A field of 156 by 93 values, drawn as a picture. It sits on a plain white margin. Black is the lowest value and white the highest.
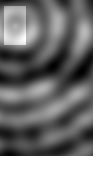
Odd patch: higher, in the top left. Ninth with the highest average: top left. Stripes: horizontal, repeating 2 times. Rings: centred on the top left. Roughest part: top left.
